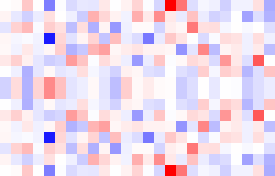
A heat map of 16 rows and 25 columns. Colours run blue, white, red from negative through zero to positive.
A few values lie far out on both sides of the bulk. The centre is the smoothest part. It is mirror symmetric from top to bottom. There is no overall slope.
